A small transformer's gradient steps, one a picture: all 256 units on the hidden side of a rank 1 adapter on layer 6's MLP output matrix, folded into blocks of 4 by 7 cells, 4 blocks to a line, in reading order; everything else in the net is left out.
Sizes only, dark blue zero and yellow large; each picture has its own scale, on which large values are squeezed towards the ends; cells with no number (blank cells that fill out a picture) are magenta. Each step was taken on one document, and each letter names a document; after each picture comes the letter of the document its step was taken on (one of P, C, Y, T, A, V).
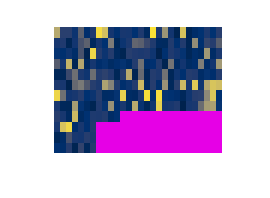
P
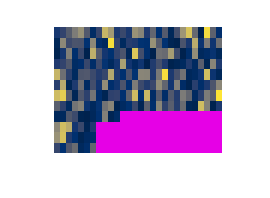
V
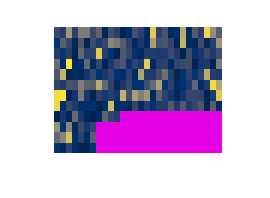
V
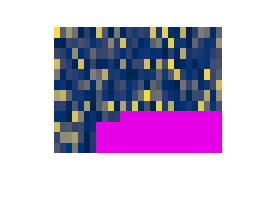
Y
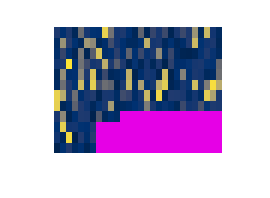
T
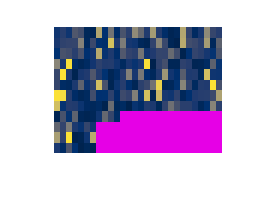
V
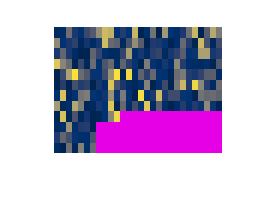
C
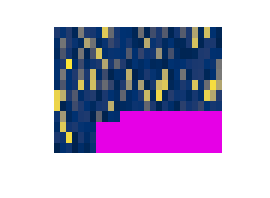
T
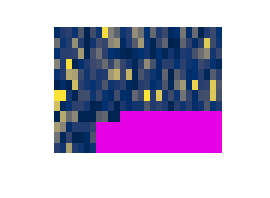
C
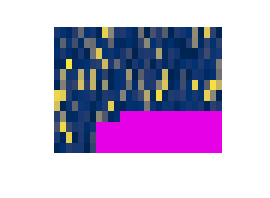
T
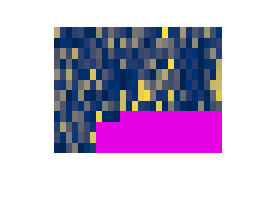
Y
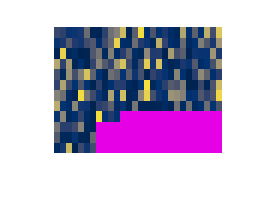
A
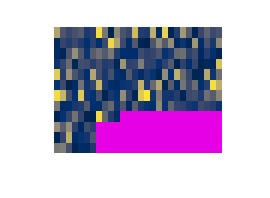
Y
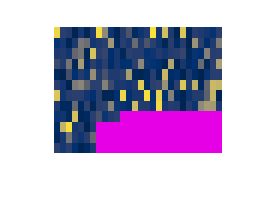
P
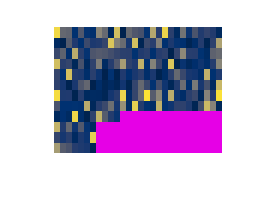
Y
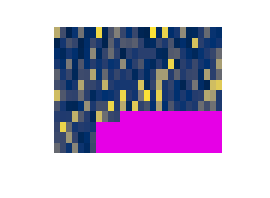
Y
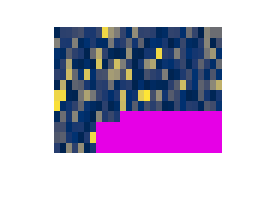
C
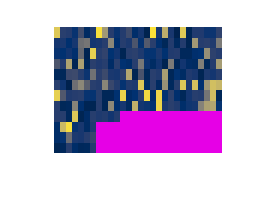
P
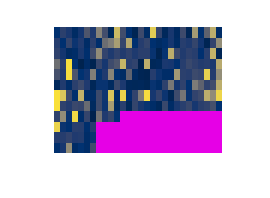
A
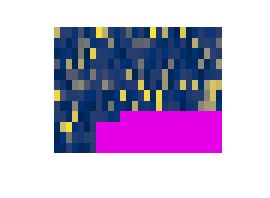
P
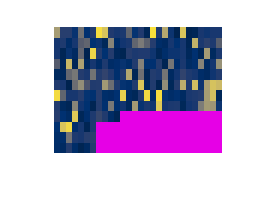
P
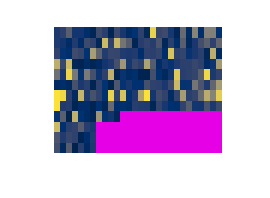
A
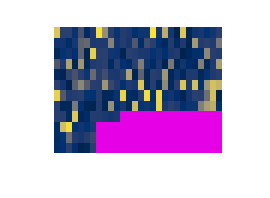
P
